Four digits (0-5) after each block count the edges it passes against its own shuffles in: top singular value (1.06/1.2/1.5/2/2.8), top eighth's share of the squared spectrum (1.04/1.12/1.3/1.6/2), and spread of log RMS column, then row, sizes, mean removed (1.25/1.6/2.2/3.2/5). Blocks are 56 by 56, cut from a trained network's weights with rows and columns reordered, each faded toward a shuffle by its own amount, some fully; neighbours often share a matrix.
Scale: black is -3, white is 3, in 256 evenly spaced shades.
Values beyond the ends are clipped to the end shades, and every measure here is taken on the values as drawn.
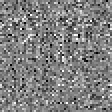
3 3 0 2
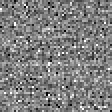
1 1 0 0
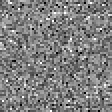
0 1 0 0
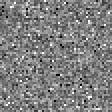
1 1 0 0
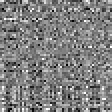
4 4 1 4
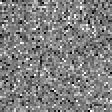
1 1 0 0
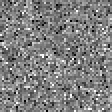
0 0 0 0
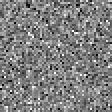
1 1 0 0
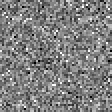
1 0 0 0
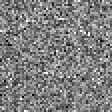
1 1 0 0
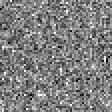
2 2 0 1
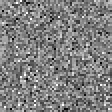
0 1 0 0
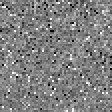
0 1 0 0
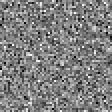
1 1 0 0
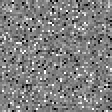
0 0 0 0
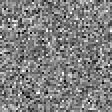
0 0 0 0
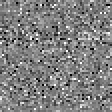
3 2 0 2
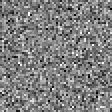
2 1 0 0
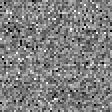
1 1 0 0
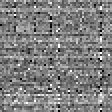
3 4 2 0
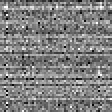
4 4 2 2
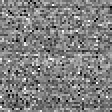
2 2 1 0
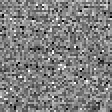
1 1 0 0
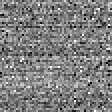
3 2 1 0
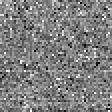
1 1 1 0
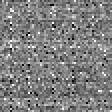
3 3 2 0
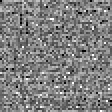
2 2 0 0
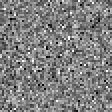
1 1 0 0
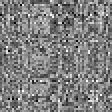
4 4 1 2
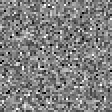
2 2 0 0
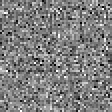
3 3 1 2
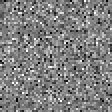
1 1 0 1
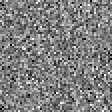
0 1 0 0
